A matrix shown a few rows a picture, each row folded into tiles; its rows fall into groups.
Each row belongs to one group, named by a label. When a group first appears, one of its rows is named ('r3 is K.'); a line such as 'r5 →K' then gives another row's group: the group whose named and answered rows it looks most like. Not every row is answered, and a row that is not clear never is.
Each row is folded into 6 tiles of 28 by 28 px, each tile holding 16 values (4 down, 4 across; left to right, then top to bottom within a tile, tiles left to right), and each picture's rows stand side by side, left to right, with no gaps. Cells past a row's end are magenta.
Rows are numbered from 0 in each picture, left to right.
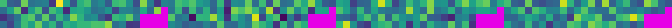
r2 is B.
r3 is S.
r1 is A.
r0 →S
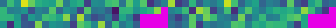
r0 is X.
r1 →S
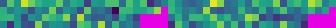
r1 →B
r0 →X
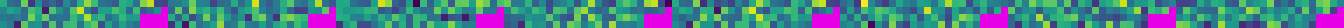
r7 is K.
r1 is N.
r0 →S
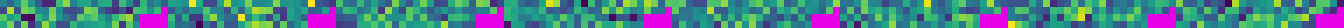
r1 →A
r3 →B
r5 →N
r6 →K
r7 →S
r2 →S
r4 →B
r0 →N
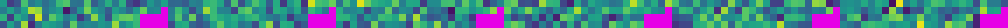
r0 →N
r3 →B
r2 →X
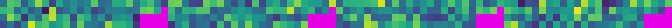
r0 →X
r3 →B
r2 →X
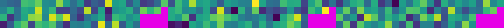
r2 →N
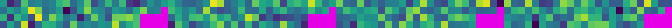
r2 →S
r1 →B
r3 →S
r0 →N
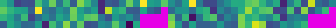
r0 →B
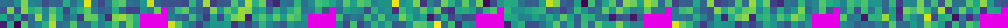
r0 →N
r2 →A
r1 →K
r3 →B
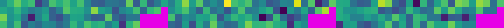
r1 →A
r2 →B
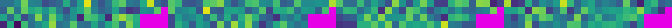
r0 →N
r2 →S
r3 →S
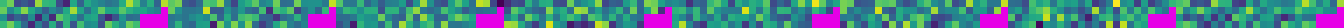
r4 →B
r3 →K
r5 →B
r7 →B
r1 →B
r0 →B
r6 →N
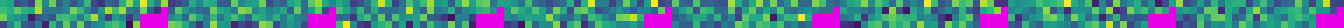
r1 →K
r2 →B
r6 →A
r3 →S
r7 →S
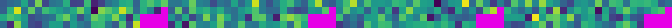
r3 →X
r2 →A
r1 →N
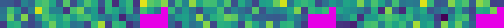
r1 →X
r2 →X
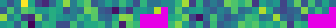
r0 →N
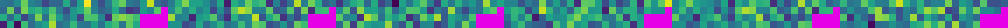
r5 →A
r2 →N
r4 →A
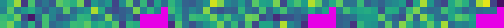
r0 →A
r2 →S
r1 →B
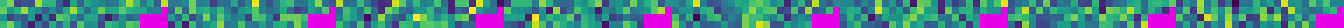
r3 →X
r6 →K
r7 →N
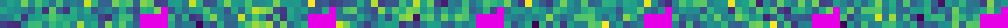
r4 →A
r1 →A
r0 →X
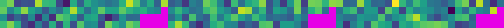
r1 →K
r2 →S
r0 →B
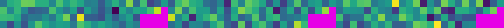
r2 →A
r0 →X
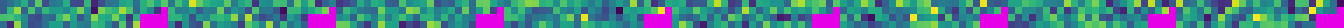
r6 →A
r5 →A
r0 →K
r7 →S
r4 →B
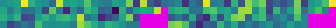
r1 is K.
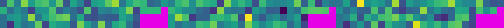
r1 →X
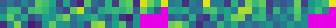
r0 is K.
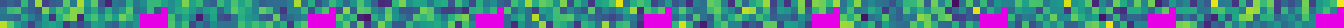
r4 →K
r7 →K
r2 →N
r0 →K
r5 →A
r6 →A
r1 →A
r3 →X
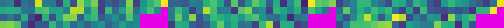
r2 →N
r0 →K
